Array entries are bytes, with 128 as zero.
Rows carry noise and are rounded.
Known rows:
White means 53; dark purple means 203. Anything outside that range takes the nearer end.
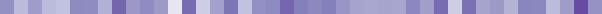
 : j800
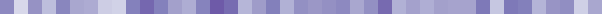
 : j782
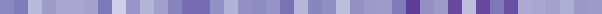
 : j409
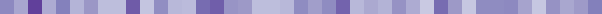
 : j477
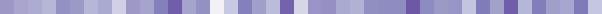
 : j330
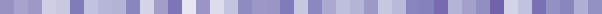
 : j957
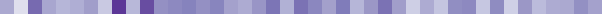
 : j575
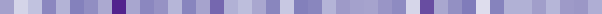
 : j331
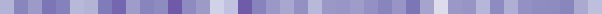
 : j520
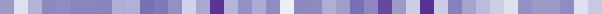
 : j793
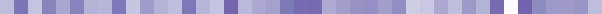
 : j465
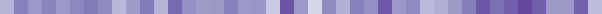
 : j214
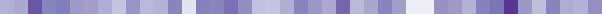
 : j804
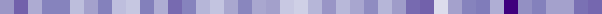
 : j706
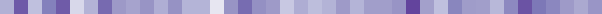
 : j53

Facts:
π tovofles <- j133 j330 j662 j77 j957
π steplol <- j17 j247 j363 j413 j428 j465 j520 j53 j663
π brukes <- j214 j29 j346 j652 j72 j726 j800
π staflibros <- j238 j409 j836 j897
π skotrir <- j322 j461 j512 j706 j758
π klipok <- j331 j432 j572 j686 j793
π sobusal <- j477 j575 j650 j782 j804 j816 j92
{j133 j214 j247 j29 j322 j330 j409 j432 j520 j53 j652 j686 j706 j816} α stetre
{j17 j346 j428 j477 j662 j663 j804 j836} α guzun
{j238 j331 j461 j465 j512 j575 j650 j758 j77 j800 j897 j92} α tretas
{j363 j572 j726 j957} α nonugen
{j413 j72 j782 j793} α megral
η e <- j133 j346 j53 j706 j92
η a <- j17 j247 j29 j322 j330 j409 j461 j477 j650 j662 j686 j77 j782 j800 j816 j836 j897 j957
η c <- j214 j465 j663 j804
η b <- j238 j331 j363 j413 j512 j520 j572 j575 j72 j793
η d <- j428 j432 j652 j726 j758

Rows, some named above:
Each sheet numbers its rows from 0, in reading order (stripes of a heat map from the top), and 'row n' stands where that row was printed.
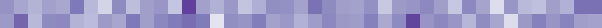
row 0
j461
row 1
j247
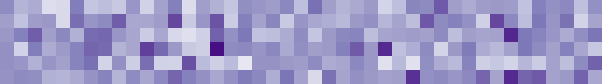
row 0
j957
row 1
j572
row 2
j346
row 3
j72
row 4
j758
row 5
j29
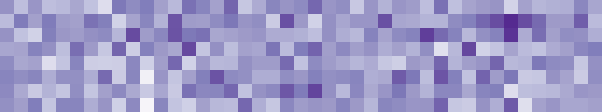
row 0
j650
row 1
j214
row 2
j686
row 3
j512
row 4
j957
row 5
j836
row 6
j897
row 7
j662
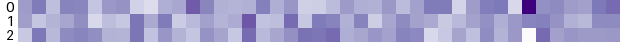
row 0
j706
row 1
j92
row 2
j465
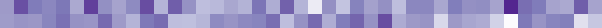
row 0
j652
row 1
j413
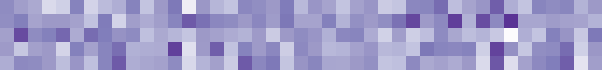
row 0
j957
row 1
j409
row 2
j428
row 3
j572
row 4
j363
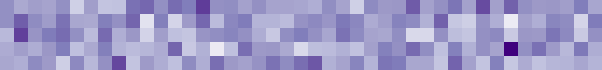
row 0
j816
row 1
j17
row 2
j663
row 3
j133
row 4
j238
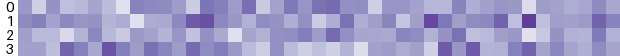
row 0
j650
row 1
j322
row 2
j77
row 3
j432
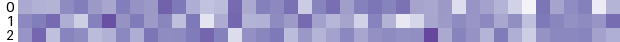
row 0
j413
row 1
j726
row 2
j247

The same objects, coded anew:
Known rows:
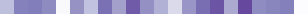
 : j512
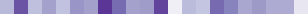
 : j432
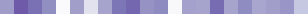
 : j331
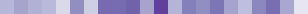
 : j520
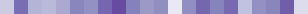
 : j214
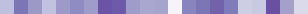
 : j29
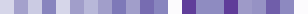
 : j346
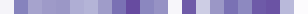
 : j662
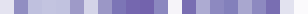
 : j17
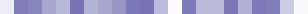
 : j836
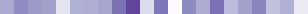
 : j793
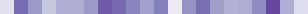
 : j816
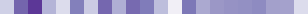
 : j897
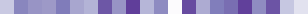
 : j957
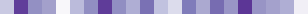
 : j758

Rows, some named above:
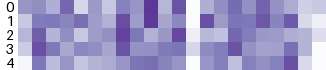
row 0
j572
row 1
j957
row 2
j432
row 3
j322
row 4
j477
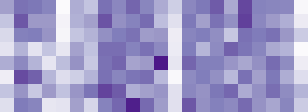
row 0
j512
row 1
j758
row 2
j575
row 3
j428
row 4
j53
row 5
j650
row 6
j652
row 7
j465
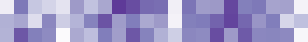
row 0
j663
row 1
j726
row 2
j512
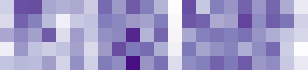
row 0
j77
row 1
j92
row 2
j572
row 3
j17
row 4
j363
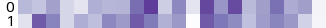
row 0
j413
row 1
j782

